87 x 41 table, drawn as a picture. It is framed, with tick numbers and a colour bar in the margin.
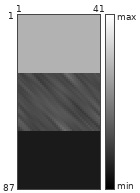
The table splits into 3 rows of 1 panel. Panel 1,1: high, flat. Panel 2,1: low, slanting down to the right, faint in contrast. Panel 3,1: very low, flat.
